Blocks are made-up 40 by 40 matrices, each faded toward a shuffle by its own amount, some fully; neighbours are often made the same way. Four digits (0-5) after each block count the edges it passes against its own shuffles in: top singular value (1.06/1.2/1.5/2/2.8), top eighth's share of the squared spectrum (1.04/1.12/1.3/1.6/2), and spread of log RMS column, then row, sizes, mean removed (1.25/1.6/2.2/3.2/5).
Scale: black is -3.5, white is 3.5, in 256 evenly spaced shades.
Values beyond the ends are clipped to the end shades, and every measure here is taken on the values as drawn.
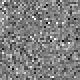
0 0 0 2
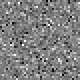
0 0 0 0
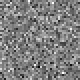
1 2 0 0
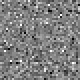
1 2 0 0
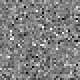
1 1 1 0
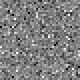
0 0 0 0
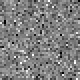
0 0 0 0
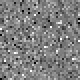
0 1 0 0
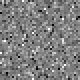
1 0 0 0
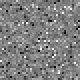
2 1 0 0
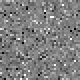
1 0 0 1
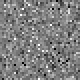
2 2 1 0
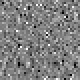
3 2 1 0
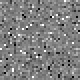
0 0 0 0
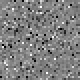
0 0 0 0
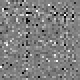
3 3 1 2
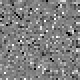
1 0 0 0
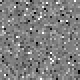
1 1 0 0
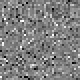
3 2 1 0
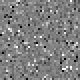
0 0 0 0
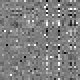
4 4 2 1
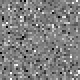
2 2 0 0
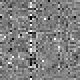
4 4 2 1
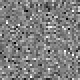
3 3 1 0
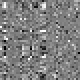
4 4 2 2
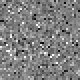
0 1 0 0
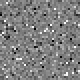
0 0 0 0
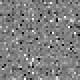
2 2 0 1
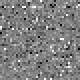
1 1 0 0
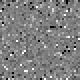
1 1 0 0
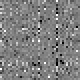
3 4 2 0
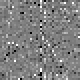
3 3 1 1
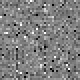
2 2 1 0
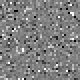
1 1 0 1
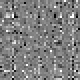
3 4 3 2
